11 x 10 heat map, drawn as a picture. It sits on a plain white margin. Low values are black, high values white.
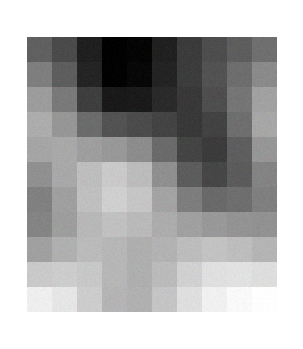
There are no lone odd cells. There are no regular stripes. The bottom right is the ninth with the highest average. The top middle is the ninth with the lowest average. The field climbs toward the bottom. The bottom middle is the calmest part.
